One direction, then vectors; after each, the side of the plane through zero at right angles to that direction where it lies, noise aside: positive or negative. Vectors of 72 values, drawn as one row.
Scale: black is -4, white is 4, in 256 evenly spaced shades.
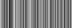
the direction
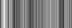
negative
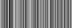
positive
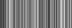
negative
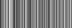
negative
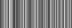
negative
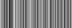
positive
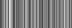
negative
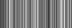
negative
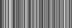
negative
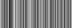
positive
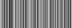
positive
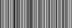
negative
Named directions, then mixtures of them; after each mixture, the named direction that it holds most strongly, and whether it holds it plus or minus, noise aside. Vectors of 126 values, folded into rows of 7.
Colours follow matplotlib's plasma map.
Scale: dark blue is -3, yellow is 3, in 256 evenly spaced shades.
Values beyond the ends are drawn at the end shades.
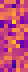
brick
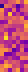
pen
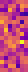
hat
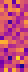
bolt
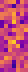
brick, plus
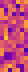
pen, plus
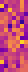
hat, plus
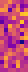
hat, minus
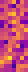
brick, plus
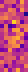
brick, plus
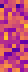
pen, plus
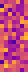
pen, plus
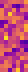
pen, plus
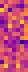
hat, minus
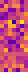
brick, minus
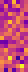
bolt, minus
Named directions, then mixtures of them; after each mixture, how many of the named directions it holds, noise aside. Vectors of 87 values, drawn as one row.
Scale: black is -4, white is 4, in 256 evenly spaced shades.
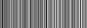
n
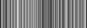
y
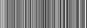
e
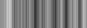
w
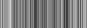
three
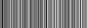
one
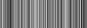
two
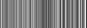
three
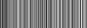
two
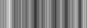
one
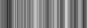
one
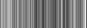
three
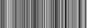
two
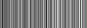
one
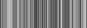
three
